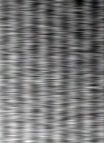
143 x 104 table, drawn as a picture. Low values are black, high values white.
Upright stripes repeat 7 times across the table. The field climbs toward the bottom left. The halves do not mirror each other. The histogram is bell-shaped. The top right is the ninth with the lowest average. The bottom left is the ninth with the highest average.
